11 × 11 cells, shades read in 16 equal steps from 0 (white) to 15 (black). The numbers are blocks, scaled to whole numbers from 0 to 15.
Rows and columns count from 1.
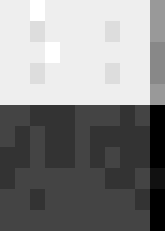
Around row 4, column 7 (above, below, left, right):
1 1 1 2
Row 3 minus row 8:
-11 -11 -10 -12 -11 -10 -11 -10 -11 -11 -8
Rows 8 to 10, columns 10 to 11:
12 15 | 11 14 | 12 15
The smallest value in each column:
1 1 0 0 1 1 1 1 1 1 6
